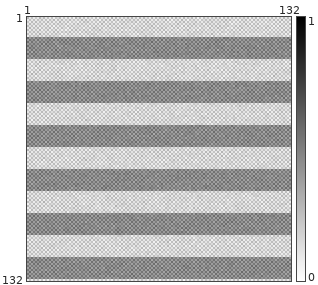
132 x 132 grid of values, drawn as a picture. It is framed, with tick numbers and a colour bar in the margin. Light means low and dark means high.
Stripes running across repeat 6 times from top to bottom. On average the colour sits 30% of the way up the scale. No overall slope runs across the table.
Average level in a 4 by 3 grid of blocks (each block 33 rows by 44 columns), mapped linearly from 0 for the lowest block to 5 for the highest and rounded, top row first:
0 0 0 | 5 5 5 | 0 0 0 | 5 5 5
